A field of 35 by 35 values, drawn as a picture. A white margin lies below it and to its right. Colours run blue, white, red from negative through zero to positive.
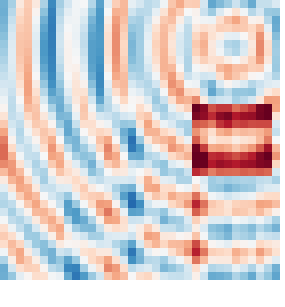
Ninth with the highest average: middle right. Odd rows or columns: none. Roughest part: middle right. Odd patch: higher, in the middle right. Rings: centred on the top right.
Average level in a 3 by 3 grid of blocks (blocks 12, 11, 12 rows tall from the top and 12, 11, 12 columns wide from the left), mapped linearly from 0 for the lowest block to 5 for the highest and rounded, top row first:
0 1 1
1 1 5
1 1 1
